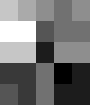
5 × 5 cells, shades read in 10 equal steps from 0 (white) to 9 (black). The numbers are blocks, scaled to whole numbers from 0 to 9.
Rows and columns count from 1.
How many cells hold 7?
3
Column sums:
17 19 28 31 29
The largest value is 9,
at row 4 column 4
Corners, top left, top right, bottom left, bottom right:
2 4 6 8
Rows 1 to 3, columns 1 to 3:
2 3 4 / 0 0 6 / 2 2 8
